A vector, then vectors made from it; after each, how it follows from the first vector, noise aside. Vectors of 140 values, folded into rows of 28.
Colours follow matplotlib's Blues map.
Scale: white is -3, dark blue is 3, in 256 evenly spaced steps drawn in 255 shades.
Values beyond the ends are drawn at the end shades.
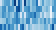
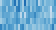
shrunk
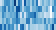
copied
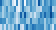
negated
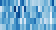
wrapped around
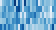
copied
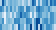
reversed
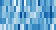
negated
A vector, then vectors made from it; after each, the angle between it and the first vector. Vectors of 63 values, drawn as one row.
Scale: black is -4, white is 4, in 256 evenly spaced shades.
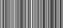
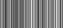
partly aligned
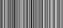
nearly opposite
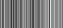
orthogonal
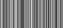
partly aligned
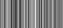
orthogonal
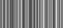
partly opposed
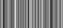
partly aligned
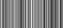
nearly parallel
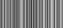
nearly opposite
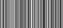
nearly parallel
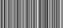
partly opposed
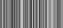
partly opposed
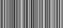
nearly opposite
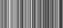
partly aligned
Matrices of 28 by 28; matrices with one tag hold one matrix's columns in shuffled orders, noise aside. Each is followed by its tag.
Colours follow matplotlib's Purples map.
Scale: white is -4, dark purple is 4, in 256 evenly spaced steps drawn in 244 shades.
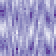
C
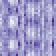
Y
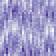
C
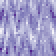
C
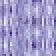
Y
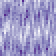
C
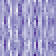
Y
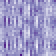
Y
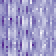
Y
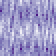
C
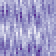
C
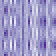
Y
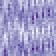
C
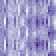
Y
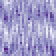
C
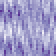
C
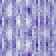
Y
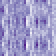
Y
